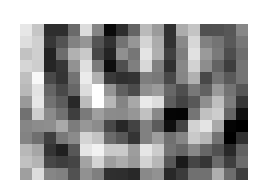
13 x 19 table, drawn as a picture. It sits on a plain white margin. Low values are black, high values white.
The top right is the calmest part. Stripes running up and down repeat 4 times from left to right. Concentric rings centre on the top middle. No row or column stands out.
